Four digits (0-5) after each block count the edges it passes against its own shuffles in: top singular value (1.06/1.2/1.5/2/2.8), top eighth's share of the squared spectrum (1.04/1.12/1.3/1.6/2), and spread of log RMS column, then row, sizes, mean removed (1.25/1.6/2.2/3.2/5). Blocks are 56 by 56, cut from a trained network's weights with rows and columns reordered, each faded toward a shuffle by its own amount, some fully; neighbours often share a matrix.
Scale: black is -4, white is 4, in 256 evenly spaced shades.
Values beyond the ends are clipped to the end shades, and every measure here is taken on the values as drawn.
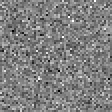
0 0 0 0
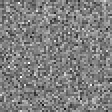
0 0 0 0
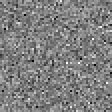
0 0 0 0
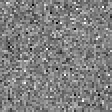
0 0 0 0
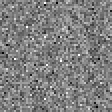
0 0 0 0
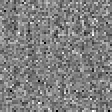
2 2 1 1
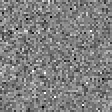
0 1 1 0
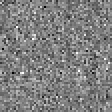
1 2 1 1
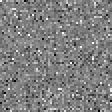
2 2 0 1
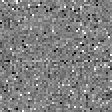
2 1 0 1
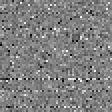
3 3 0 2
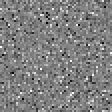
1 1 1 0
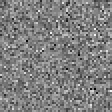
1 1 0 0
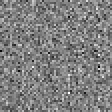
3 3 1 1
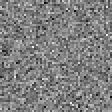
0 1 0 0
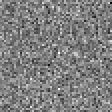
3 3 1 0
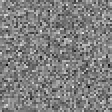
3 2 0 1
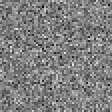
1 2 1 1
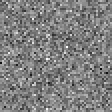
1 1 0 1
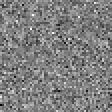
0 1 0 0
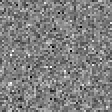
0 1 0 0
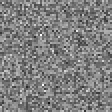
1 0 0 0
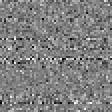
4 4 0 3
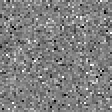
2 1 0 0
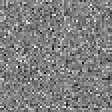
3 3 0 2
